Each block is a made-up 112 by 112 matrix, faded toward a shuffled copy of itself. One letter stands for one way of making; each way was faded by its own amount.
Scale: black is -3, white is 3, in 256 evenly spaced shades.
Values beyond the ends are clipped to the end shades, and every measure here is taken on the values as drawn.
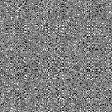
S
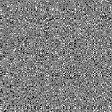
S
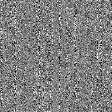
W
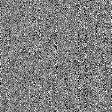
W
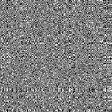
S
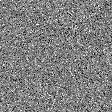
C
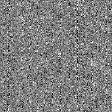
W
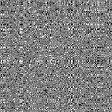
S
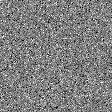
C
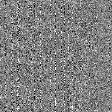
W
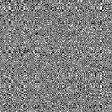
S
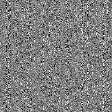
W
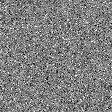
C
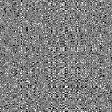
S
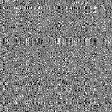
S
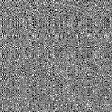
S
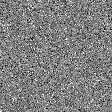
C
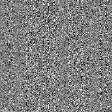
W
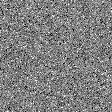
C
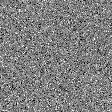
C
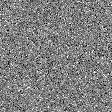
C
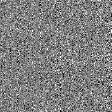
W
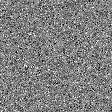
C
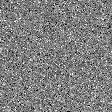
C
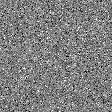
C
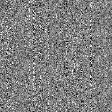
W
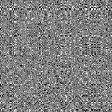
S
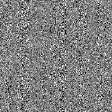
W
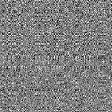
S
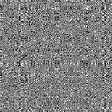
S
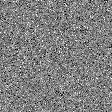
C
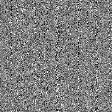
W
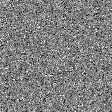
C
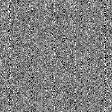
W
